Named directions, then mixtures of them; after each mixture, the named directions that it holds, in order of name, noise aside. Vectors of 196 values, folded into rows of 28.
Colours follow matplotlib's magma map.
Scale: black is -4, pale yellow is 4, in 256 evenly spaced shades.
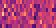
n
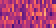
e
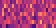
e, n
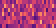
e, n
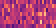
e, n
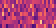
e, n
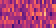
e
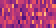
e, n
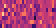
n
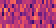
e, n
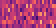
e, n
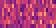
e, n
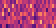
e, n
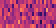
e, n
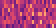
e, n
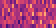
e, n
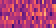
e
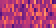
e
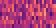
e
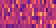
e, n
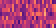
e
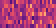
e, n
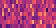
e, n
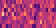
n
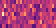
n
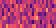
e, n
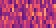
e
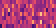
e, n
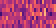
e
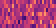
e, n
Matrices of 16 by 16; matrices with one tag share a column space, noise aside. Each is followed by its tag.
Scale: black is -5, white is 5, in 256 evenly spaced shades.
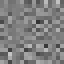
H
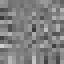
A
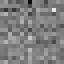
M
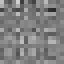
M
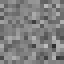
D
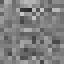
M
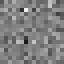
M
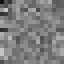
M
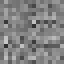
D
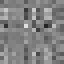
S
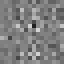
S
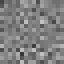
H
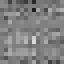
M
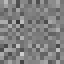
H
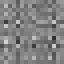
D
